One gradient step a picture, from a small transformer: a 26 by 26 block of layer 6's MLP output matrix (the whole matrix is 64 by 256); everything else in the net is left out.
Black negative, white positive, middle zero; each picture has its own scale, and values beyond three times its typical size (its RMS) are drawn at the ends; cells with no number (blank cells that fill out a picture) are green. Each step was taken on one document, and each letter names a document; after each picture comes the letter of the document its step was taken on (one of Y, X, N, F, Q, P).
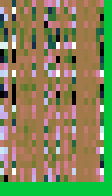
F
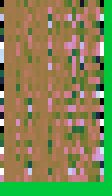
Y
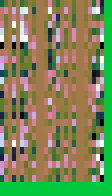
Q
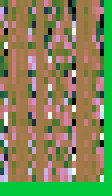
F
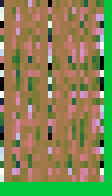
Y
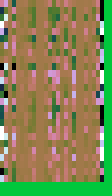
F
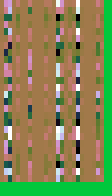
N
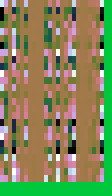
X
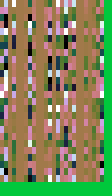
F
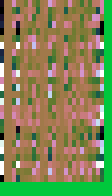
Y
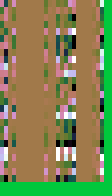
X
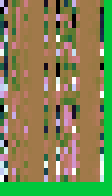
X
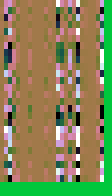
N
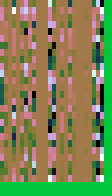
Q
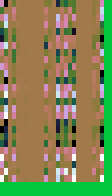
X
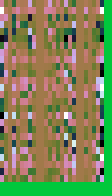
F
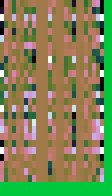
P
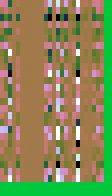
N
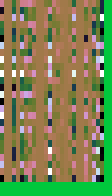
Q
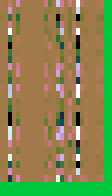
N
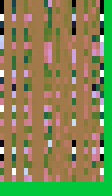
P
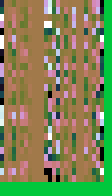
Q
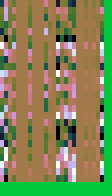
X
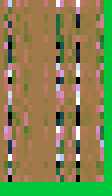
N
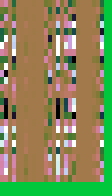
X
